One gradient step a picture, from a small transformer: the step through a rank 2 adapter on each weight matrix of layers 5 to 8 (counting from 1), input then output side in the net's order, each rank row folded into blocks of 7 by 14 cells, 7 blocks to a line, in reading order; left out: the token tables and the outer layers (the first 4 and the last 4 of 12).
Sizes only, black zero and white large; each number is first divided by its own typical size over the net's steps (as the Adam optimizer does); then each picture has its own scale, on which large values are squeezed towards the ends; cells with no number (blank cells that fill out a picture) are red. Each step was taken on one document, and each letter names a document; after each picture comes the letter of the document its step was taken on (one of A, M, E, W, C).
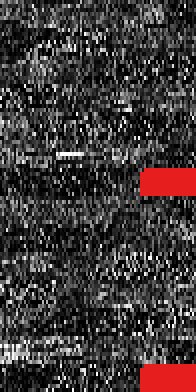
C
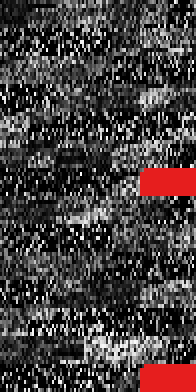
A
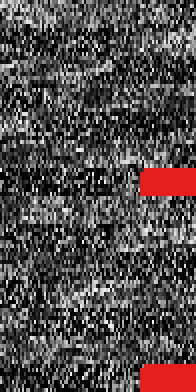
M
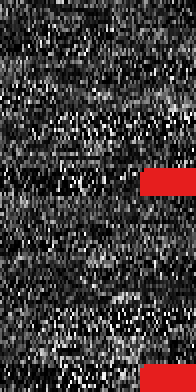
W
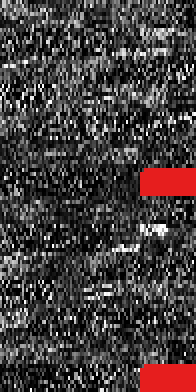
C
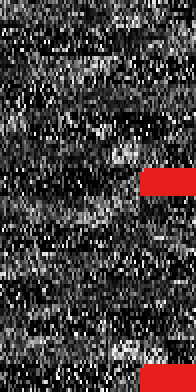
C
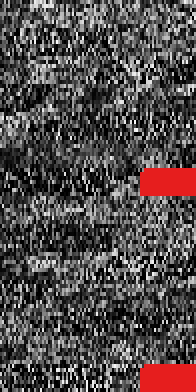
M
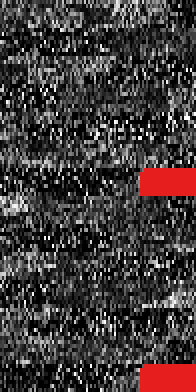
C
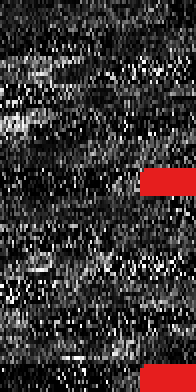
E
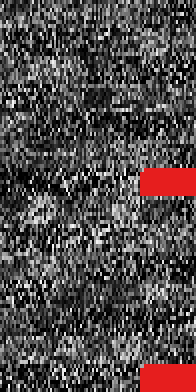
M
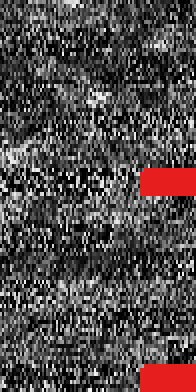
A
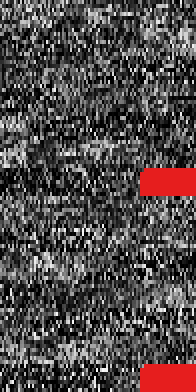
M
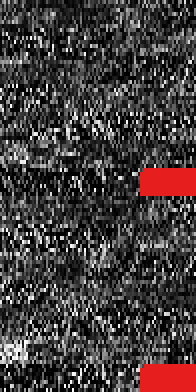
W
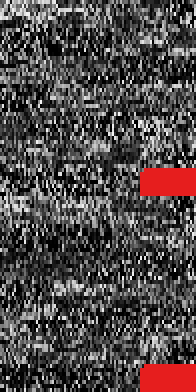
A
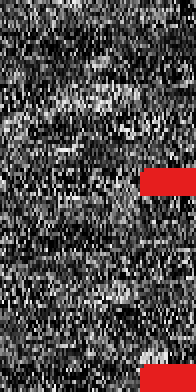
A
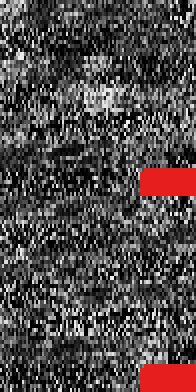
A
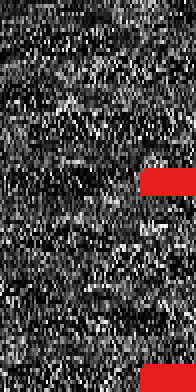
C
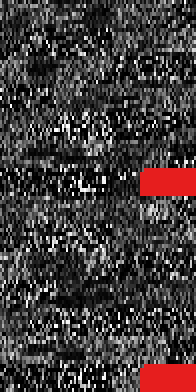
W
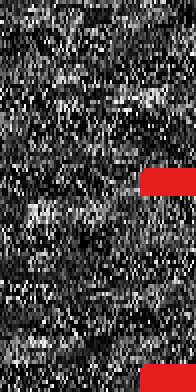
C
